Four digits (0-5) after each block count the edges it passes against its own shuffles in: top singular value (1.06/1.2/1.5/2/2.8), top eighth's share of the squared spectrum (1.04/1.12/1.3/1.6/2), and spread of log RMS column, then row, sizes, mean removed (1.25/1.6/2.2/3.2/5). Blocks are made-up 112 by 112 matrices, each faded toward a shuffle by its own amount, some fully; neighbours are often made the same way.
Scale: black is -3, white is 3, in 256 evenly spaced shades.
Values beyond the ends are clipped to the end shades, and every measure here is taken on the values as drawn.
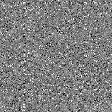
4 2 1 1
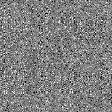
4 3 2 2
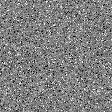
2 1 0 0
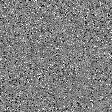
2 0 0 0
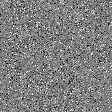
1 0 0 0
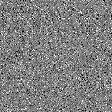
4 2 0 1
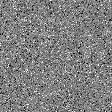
2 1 0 0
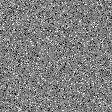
1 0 0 0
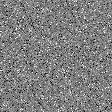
0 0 0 0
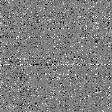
2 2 2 2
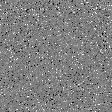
1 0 0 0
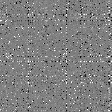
4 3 2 2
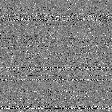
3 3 0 4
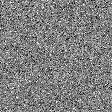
0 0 0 0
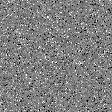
3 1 0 0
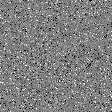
1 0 0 0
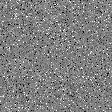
2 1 0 0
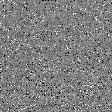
3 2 0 1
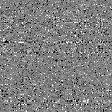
4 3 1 2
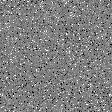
0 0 0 0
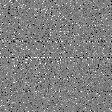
4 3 1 2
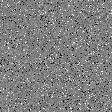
1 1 0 0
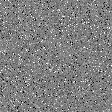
2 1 0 0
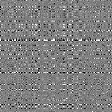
5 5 3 4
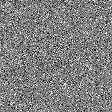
2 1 0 0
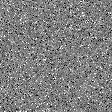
0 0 0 0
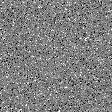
1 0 0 0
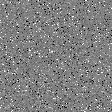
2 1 0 0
